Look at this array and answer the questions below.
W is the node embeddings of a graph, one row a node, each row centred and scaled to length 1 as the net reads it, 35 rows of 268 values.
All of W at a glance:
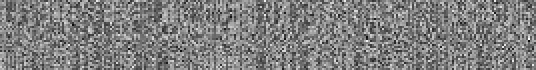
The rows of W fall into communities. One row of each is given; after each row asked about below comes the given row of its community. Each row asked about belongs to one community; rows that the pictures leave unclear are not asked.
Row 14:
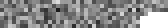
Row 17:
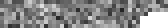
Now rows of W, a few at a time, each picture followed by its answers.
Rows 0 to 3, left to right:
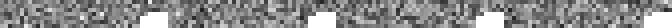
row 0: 17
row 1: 17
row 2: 14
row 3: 14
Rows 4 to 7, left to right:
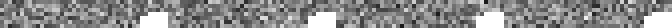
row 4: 17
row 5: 17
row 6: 14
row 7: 17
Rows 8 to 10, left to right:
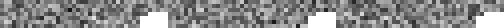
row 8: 17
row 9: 17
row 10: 17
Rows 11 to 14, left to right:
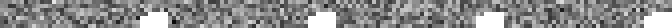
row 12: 14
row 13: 14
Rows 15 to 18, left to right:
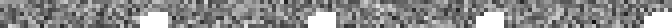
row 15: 14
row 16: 14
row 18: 17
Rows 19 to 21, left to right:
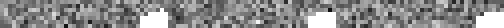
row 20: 14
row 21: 17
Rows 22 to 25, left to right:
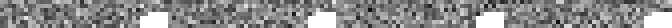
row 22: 14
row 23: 14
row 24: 17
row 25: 14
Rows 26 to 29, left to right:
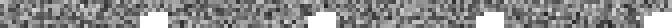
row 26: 14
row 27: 17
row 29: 14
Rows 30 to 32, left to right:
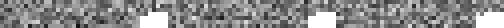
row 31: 14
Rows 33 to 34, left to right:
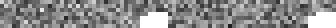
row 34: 14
